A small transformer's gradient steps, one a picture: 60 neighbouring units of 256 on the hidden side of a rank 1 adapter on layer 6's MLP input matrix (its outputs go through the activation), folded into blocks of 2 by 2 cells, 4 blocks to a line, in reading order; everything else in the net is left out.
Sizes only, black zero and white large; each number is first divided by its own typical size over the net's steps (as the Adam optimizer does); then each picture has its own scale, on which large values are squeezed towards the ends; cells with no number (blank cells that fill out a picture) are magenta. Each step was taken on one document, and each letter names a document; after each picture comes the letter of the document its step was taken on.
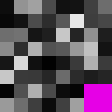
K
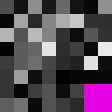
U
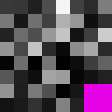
K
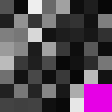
U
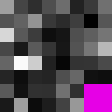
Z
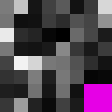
Z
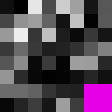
K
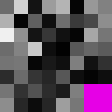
Z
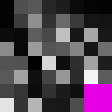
K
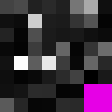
U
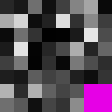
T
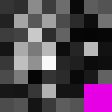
U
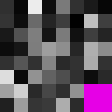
T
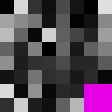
Z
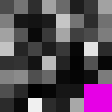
K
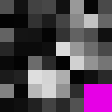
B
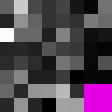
Z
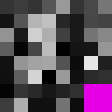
U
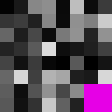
B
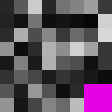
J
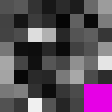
T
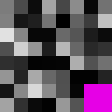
B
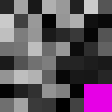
Z
